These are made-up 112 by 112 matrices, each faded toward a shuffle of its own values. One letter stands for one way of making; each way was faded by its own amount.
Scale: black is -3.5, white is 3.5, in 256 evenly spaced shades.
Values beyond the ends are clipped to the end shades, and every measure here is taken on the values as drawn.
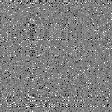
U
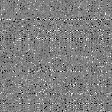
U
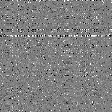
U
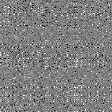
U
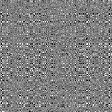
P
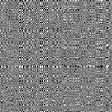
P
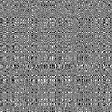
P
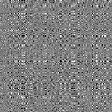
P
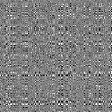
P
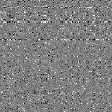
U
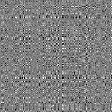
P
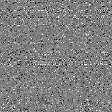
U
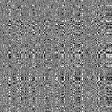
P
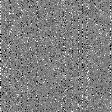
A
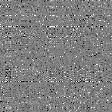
U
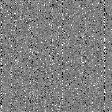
A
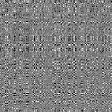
P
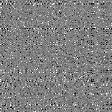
U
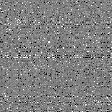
U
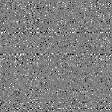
U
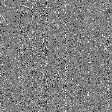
A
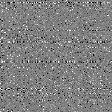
U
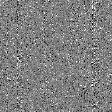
A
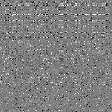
U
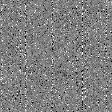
A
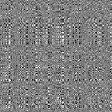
P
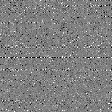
U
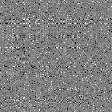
U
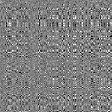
P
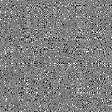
U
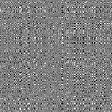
P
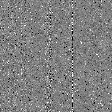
A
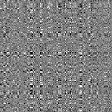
P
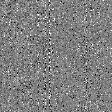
A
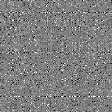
U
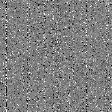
A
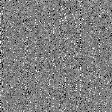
A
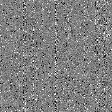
A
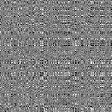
P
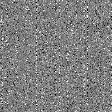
A
